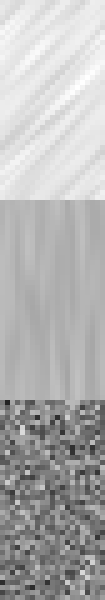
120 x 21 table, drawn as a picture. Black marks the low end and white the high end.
It is made of 3 by 1 panels. Panel 1,1: very high, slanting up to the right, faint in contrast. Panel 2,1: high, streaked downward, faint in contrast. Panel 3,1: middling, fine-grained, strong in contrast.
